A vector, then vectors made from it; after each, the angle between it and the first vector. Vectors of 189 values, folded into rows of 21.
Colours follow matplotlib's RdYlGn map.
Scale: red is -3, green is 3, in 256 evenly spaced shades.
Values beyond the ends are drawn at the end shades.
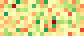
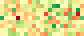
orthogonal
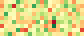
nearly parallel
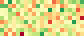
orthogonal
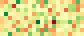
nearly parallel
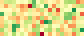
orthogonal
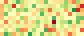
nearly parallel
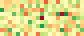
orthogonal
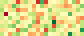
nearly opposite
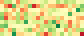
partly opposed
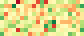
nearly opposite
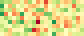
partly opposed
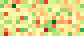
nearly opposite
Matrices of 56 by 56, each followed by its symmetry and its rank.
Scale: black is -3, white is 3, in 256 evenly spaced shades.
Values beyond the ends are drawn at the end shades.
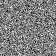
antisymmetric, full rank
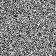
neither, full rank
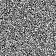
neither, full rank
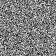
antisymmetric, full rank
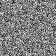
antisymmetric, full rank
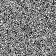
neither, full rank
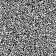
antisymmetric, full rank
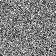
neither, full rank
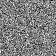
antisymmetric, full rank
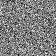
antisymmetric, full rank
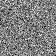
neither, full rank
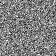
neither, full rank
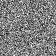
neither, full rank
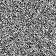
antisymmetric, full rank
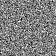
antisymmetric, full rank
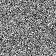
neither, full rank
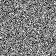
neither, full rank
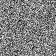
neither, full rank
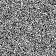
neither, full rank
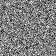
antisymmetric, full rank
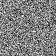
neither, full rank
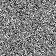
antisymmetric, full rank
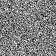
antisymmetric, full rank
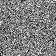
antisymmetric, full rank
